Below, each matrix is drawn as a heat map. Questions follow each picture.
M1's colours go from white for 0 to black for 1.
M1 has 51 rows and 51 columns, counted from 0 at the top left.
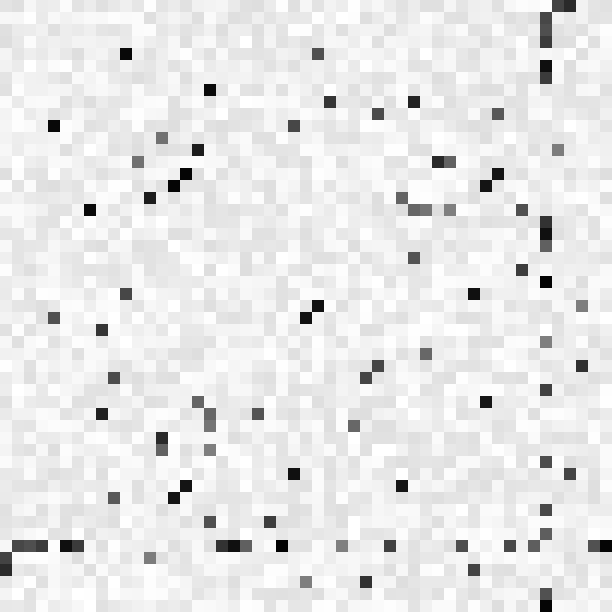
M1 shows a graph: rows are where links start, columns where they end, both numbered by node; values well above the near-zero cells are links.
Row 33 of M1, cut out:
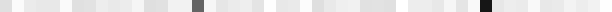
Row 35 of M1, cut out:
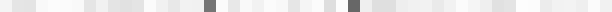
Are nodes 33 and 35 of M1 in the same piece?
no
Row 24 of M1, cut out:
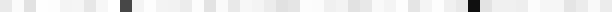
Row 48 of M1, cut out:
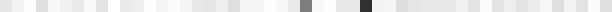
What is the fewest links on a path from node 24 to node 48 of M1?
5
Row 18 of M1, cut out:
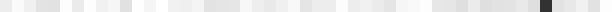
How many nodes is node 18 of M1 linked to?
1
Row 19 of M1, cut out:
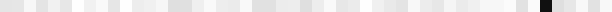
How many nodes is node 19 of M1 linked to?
1
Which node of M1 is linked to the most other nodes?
node 45
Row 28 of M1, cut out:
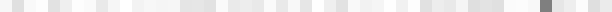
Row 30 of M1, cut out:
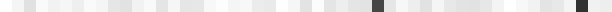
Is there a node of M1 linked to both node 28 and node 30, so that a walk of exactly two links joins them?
no
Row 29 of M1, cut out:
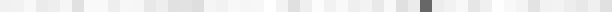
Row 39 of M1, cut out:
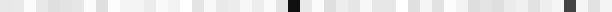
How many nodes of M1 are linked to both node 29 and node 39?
0
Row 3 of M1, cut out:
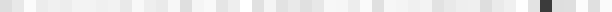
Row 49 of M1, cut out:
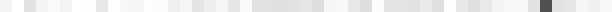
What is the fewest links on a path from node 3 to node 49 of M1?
2
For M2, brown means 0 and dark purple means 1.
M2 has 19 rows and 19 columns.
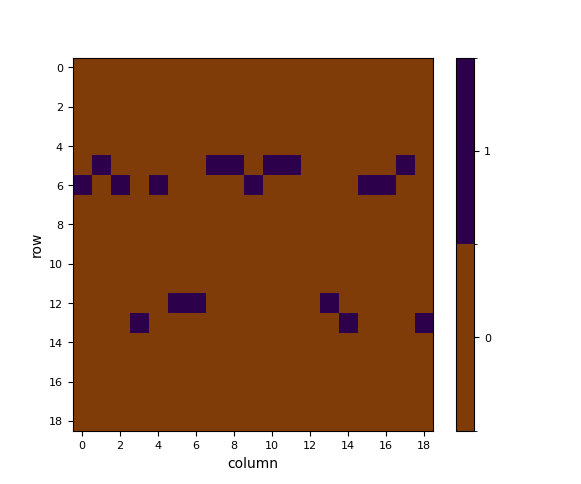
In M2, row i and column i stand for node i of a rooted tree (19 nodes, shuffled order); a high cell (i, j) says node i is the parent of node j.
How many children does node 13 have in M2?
3
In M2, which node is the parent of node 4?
6
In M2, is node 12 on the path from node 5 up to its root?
yes
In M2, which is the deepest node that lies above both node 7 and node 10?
5
